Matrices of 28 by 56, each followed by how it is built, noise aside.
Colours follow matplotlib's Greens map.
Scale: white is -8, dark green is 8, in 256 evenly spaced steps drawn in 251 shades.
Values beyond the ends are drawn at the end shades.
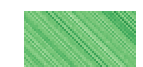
Toeplitz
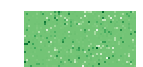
sparse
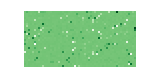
sparse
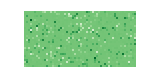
sparse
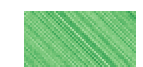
Toeplitz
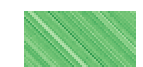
Toeplitz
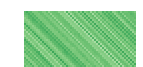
Toeplitz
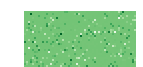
sparse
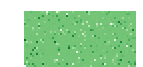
sparse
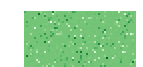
sparse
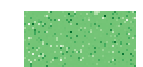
sparse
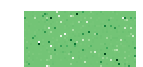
sparse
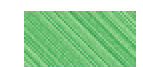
Toeplitz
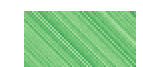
Toeplitz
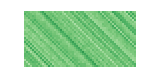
Toeplitz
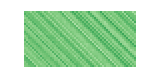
Toeplitz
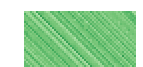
Toeplitz
